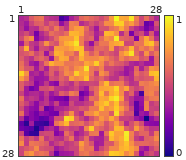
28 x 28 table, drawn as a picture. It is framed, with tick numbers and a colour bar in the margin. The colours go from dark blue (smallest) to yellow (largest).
Histogram: bell-shaped. Grain: blotchy. Mirror symmetry: none. Ninth with the lowest average: bottom left.
